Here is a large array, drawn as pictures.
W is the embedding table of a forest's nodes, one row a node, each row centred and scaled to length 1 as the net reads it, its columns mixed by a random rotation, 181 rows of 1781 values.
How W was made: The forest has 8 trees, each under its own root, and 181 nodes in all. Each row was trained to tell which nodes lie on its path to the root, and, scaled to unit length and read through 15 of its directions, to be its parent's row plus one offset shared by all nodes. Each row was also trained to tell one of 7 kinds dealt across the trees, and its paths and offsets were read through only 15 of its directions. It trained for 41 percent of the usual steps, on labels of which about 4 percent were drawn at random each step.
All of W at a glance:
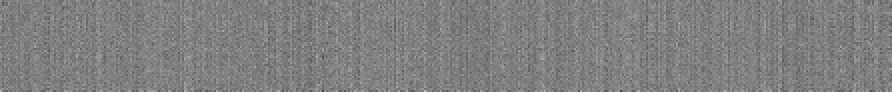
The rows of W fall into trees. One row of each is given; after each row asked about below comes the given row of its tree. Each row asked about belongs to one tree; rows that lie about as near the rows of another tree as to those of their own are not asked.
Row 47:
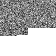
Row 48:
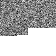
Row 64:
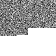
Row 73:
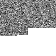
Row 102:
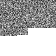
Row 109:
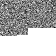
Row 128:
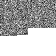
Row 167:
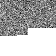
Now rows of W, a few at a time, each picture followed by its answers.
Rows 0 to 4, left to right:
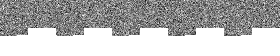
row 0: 73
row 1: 109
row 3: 47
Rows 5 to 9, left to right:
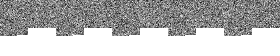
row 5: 47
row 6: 73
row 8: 47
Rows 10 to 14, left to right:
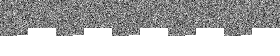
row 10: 167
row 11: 64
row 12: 73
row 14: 48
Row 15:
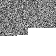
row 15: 167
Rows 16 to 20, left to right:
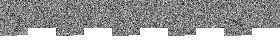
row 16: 102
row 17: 73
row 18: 47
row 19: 73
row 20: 47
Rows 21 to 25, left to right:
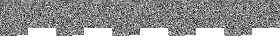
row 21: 48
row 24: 109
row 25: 64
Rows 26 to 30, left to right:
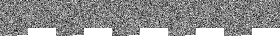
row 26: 102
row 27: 73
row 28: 167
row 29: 128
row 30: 73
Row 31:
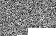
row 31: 47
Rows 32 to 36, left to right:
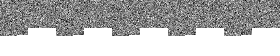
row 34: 128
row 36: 73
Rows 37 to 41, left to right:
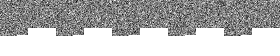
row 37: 73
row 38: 47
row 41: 47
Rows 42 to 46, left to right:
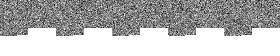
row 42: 128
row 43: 167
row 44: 64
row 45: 109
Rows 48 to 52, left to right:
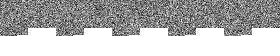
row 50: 167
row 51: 73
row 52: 109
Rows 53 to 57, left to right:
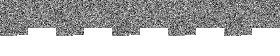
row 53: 73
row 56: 73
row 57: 47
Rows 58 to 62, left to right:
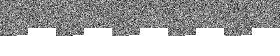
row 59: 47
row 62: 109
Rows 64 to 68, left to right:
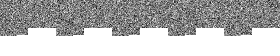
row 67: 109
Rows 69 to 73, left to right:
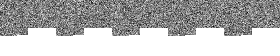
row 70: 48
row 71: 109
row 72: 102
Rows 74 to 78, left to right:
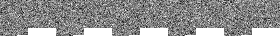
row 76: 47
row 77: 47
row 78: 64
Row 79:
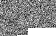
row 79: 47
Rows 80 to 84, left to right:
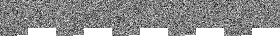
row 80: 48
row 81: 48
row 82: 47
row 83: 73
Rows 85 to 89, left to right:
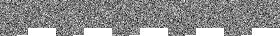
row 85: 73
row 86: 167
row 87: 102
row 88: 64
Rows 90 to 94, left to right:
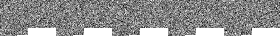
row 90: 102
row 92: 73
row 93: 47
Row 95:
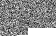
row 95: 109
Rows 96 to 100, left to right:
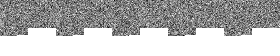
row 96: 47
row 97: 47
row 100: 64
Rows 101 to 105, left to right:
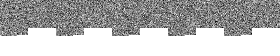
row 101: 109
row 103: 73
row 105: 64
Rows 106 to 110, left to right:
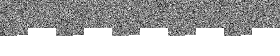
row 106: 167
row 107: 47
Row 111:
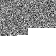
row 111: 64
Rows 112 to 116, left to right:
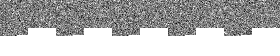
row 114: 73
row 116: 73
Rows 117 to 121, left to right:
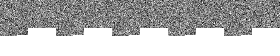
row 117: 47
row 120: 47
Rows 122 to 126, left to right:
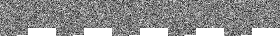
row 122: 64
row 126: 109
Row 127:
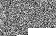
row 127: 47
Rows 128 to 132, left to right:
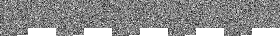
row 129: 73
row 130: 128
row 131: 109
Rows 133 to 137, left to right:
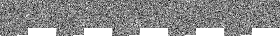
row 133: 109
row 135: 167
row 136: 64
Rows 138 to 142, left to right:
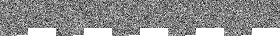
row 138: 73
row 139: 167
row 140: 73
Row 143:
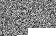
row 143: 47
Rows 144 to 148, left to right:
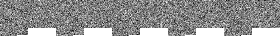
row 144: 47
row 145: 102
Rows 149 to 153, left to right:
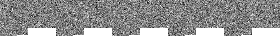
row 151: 48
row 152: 73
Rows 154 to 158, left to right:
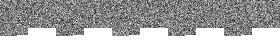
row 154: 128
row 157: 47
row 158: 64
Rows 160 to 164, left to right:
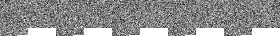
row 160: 102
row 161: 167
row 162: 167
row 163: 73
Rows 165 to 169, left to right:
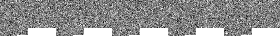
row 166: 167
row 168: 109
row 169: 73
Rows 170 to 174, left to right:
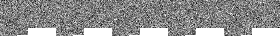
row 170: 47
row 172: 64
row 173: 167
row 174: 73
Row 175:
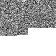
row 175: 48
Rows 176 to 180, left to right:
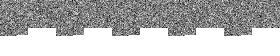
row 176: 64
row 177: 102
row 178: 47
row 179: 73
